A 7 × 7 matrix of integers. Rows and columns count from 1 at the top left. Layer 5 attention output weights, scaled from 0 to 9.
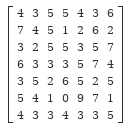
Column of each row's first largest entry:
7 1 7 6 4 5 7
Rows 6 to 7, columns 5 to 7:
9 7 1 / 3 3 5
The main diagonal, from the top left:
4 4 5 3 5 7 5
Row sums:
30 27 30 31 28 27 25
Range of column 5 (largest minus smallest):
7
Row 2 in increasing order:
1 2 2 4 5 6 7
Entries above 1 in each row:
7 6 7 7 7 4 7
